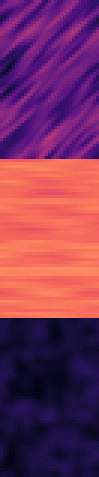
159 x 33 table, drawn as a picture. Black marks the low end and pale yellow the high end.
The table splits into 3 rows of 1 panel. Panel 1,1: low, slanting up to the right. Panel 2,1: high, streaked across, faint in contrast. Panel 3,1: very low, blotchy, faint in contrast.
